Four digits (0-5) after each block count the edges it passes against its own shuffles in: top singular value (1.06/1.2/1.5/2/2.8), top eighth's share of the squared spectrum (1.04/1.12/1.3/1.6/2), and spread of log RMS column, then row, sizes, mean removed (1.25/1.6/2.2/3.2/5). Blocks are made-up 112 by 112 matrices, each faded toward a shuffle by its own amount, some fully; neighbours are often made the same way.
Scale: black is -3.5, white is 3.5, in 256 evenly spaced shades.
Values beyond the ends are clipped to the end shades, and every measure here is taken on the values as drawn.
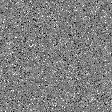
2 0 0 0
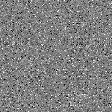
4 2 1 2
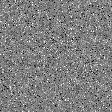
2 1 0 0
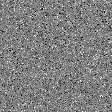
0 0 1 0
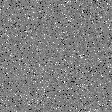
0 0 0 0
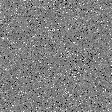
2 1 0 0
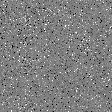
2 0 0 0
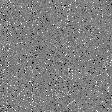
3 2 1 0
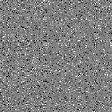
4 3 2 2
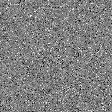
3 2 0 1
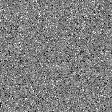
3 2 0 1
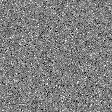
1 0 0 0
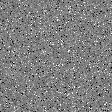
0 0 0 0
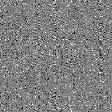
4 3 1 2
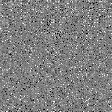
4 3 2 1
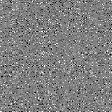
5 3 2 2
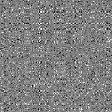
5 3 2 2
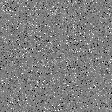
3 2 0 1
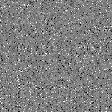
4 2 1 1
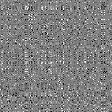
5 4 3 3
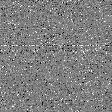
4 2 0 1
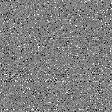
4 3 0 2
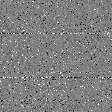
4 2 0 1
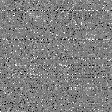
4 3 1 2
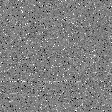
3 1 0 0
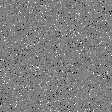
0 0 0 0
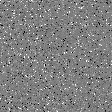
1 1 0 0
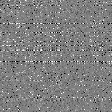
5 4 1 3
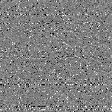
4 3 1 2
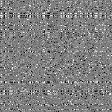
5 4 2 3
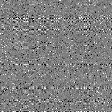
5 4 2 3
